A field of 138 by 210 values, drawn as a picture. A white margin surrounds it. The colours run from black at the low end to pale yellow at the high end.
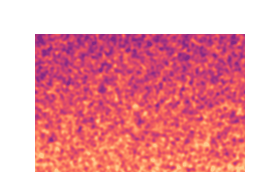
Histogram: bell-shaped. Grain: blotchy. Stripes: none. Slope: up to the bottom.
